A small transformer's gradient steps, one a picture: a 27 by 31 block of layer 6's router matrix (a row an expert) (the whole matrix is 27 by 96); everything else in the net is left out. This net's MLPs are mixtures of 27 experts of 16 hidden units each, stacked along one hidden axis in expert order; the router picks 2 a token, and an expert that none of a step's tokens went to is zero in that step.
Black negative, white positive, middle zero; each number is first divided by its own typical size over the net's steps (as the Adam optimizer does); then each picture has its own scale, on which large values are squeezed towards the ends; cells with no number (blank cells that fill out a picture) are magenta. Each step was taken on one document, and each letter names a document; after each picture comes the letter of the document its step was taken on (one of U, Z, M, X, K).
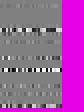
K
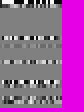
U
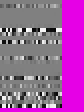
K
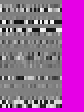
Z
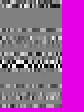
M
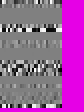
K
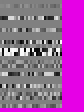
M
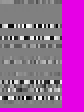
U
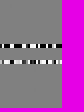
U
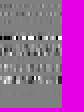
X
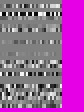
M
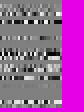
Z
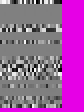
K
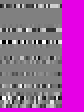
K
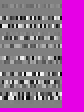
U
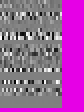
X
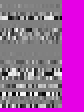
M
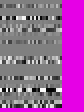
Z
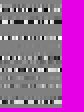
Z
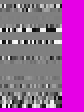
K
